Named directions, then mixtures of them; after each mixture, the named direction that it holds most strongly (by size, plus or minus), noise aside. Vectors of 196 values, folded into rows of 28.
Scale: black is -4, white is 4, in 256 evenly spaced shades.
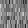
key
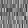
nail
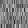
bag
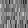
key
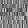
nail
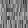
key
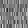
nail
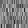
bag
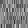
bag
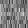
key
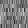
bag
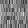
key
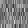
bag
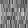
key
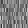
nail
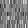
key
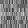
key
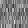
bag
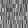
nail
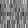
key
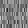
nail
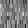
key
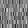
nail
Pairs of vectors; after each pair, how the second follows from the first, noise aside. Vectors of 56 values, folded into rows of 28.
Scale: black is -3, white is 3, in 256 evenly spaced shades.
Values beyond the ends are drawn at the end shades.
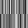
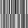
sign-scrambled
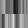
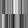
negated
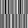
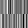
wrapped around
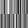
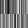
negated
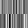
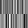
negated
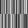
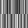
wrapped around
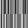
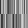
sign-scrambled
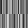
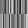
wrapped around
